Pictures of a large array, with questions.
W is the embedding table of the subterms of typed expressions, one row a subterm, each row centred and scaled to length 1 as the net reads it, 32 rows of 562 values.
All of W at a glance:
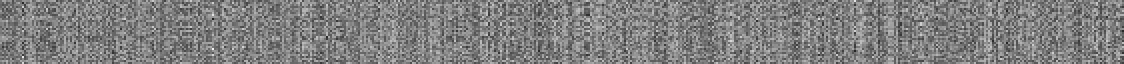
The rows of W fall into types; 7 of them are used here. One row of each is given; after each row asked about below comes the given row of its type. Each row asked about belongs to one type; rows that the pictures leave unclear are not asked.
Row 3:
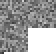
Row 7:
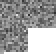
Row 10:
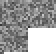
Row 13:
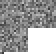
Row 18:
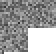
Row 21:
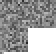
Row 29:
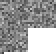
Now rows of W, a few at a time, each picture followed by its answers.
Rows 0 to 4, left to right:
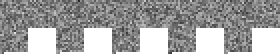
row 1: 29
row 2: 7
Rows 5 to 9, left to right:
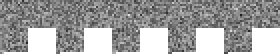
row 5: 21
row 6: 3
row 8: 13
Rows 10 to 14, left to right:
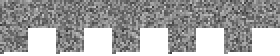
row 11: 3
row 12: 3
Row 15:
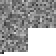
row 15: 3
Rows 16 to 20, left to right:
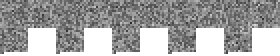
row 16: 29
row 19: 10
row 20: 18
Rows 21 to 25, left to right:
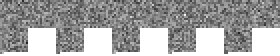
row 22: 29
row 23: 7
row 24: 29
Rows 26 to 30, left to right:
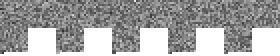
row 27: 7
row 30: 10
